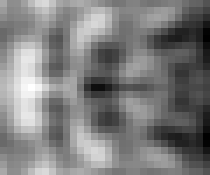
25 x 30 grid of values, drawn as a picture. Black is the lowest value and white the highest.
No row or column stands out. The middle right is the calmest part. The values follow a bell shape. The top and bottom halves mirror each other. There are no lone odd cells. Values rise toward the left. The ninth with the highest average is the middle left.
